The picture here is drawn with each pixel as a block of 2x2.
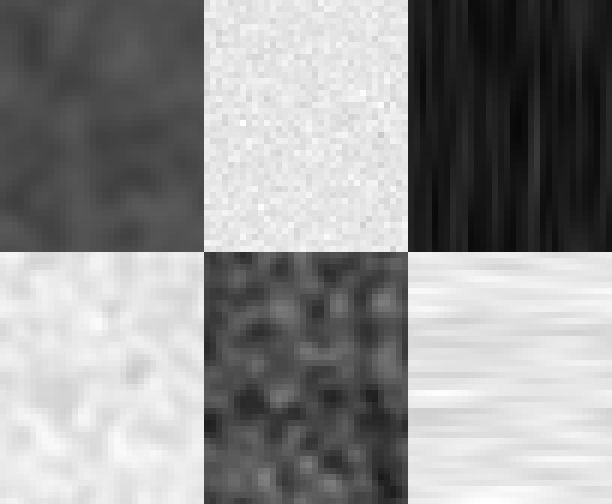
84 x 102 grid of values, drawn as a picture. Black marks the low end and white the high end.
The table splits into 2 rows of 3 panels. Panel 1,1: low, blotchy, faint in contrast. Panel 1,2: very high, fine-grained, faint in contrast. Panel 1,3: very low, streaked downward, faint in contrast. Panel 2,1: very high, blotchy, faint in contrast. Panel 2,2: low, blotchy. Panel 2,3: very high, streaked across, faint in contrast.
